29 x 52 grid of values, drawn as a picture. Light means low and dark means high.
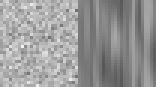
It is made of 1 by 2 panels. Panel 1,1: low, fine-grained. Panel 1,2: middling, streaked downward.
